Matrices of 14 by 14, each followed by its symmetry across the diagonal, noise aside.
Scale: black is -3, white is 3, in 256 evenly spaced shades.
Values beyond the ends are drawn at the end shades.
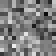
antisymmetric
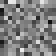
antisymmetric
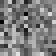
neither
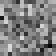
neither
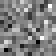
antisymmetric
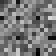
symmetric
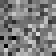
neither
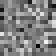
neither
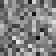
neither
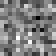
antisymmetric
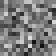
neither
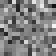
neither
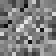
symmetric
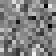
neither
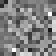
symmetric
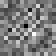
symmetric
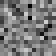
neither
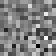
antisymmetric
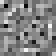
symmetric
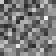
symmetric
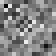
symmetric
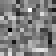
antisymmetric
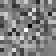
antisymmetric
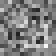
symmetric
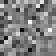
antisymmetric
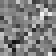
antisymmetric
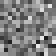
antisymmetric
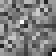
symmetric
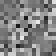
symmetric
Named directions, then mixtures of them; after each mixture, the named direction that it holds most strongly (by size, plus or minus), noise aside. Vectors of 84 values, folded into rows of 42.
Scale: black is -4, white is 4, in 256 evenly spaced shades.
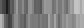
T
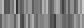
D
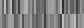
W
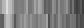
T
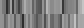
W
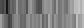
T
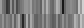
D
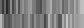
T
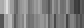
T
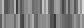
D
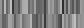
W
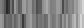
T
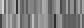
D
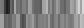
T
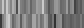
T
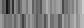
T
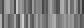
D
